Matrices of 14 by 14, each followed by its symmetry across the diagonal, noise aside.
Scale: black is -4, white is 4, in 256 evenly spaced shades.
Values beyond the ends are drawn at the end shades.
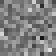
neither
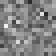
neither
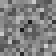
symmetric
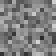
antisymmetric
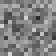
neither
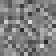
antisymmetric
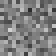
antisymmetric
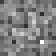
symmetric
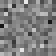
antisymmetric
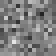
antisymmetric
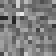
antisymmetric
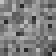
symmetric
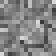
symmetric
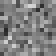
antisymmetric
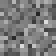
symmetric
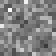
symmetric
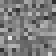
neither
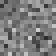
symmetric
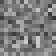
neither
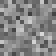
symmetric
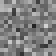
neither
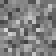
neither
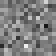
antisymmetric
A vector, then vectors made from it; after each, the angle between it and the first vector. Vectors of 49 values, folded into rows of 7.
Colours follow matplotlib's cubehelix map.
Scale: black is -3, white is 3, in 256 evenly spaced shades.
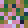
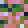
partly aligned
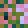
partly opposed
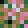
partly opposed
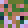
partly aligned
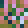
nearly opposite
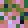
nearly parallel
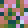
nearly opposite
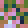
nearly parallel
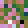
nearly parallel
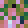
nearly parallel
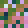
partly opposed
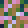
orthogonal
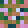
partly opposed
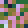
orthogonal
